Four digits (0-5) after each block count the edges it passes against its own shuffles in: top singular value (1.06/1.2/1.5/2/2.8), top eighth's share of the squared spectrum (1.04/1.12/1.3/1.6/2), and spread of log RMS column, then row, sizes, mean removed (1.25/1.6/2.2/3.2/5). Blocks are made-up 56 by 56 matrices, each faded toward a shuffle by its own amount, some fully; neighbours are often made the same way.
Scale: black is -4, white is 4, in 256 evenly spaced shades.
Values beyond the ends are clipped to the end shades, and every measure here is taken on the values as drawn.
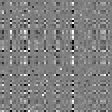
5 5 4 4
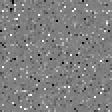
0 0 0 0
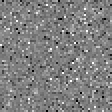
0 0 0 0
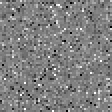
0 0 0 0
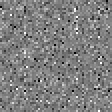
3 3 2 0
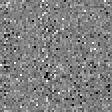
3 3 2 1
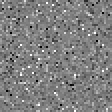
0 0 0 0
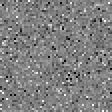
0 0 0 0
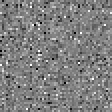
2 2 1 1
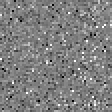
1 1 0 0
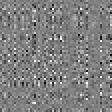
4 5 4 3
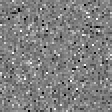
0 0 0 0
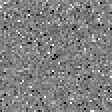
1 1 0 0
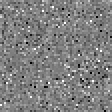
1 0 0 0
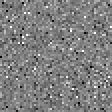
2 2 1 0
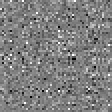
3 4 2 2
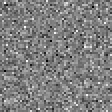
3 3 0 1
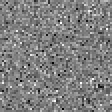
1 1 0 0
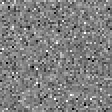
2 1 0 0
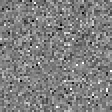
3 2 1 0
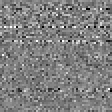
2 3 0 3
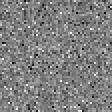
0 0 0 1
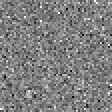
1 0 0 0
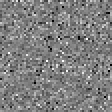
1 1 0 2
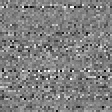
2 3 0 4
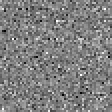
1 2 0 2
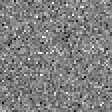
0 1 0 1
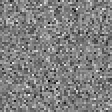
2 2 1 0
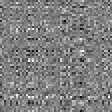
4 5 3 3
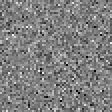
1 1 0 0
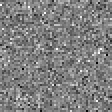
1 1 0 0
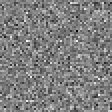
3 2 1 1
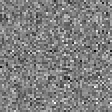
3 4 2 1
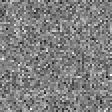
2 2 0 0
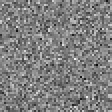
2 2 1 0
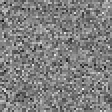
2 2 1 0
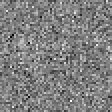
1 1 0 0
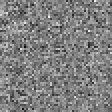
3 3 1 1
